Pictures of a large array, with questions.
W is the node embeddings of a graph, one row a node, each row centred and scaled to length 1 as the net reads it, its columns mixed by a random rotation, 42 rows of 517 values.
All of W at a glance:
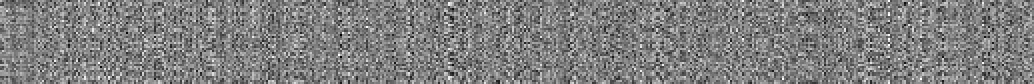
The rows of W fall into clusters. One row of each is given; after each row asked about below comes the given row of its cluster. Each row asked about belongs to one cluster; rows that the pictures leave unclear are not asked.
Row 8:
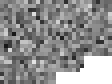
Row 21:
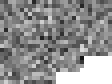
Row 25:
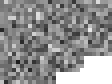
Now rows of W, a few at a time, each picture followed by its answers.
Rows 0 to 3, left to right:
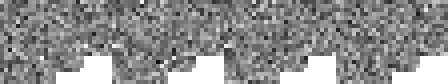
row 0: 25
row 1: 21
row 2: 21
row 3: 25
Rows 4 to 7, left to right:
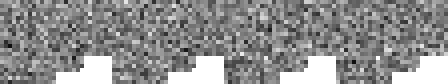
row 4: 8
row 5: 8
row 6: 25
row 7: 25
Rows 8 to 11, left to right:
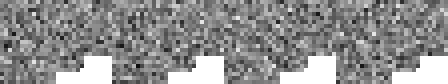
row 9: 8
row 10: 25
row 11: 8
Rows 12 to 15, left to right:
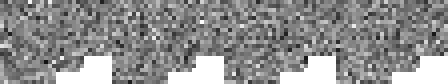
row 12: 21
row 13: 8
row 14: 21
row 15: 21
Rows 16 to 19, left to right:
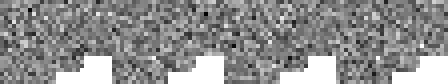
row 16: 8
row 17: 25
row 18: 8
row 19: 25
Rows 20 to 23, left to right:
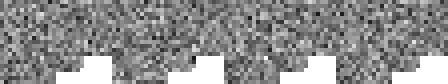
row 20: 25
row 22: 25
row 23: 25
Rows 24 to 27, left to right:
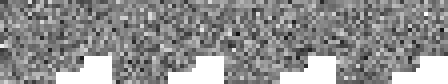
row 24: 21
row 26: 8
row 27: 8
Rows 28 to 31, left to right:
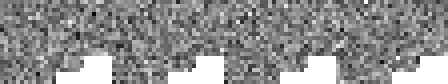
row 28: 25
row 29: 8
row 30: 8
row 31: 21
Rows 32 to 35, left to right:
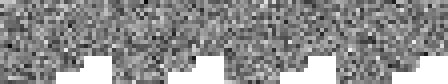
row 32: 8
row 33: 21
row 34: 21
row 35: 25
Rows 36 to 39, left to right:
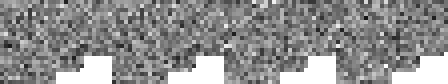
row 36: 8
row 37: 8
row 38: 21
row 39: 21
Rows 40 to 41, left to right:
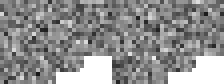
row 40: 25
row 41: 25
